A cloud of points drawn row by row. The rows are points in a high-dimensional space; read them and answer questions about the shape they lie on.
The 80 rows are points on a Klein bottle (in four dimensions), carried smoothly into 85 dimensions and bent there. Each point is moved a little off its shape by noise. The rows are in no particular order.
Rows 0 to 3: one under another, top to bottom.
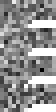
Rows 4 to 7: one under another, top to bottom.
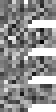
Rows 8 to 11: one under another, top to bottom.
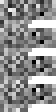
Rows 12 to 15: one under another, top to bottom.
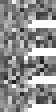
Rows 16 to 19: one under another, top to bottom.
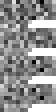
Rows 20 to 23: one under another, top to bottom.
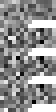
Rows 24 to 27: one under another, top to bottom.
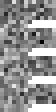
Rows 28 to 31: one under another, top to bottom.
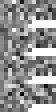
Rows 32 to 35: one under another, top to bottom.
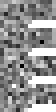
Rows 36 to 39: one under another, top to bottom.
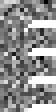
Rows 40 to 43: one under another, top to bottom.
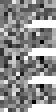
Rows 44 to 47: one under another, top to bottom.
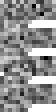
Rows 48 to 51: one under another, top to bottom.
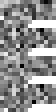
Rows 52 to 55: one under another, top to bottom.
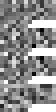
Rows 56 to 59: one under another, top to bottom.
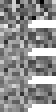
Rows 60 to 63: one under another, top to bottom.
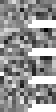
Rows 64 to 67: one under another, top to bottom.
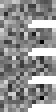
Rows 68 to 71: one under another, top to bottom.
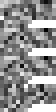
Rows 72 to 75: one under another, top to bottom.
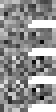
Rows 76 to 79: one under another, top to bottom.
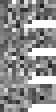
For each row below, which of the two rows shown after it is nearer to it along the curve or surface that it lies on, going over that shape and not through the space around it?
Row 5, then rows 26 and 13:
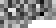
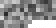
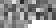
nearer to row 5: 26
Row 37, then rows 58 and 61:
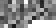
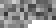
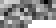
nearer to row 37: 58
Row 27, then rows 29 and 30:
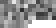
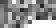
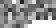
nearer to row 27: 29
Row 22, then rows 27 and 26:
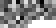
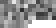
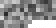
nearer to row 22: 27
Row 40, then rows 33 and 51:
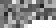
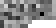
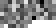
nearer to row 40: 51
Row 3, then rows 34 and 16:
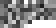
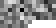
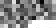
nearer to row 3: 16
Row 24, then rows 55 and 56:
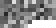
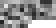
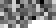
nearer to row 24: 56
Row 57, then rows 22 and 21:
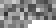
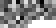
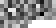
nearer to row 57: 21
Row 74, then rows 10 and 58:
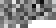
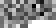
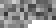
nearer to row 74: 10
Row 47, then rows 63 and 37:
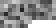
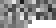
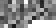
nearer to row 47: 63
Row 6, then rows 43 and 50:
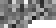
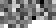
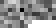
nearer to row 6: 43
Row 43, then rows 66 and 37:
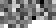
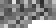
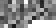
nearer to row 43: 37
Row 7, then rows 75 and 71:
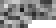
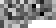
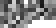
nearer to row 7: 75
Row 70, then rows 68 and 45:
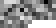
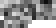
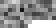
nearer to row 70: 68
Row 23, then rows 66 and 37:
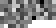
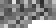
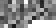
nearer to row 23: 37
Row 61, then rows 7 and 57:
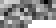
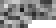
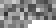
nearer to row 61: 57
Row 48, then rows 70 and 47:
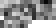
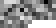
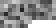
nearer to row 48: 70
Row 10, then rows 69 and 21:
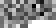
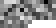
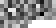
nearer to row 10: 21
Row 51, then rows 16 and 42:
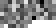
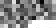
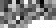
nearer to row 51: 42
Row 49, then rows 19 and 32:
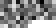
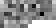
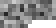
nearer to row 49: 19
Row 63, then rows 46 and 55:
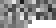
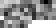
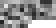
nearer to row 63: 46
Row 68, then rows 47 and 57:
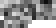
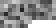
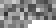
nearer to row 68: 57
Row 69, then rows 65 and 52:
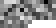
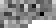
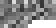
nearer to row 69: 65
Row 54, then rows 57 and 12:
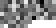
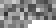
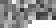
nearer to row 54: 12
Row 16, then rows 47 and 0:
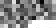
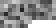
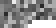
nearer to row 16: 0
